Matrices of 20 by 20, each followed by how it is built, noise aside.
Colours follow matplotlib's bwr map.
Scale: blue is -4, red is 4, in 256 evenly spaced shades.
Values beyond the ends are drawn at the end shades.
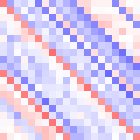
Toeplitz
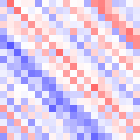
Toeplitz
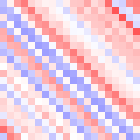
Toeplitz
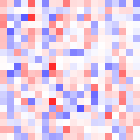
low rank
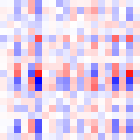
low rank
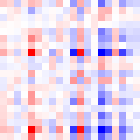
low rank
